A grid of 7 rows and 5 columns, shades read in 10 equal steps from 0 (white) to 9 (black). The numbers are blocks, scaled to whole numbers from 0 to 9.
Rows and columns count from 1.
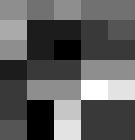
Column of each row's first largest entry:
2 2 3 1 1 2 2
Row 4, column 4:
4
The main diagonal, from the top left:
4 8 9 4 1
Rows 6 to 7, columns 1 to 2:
7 9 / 6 9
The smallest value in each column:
3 4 1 0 1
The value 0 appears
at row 5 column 4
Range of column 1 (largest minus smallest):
5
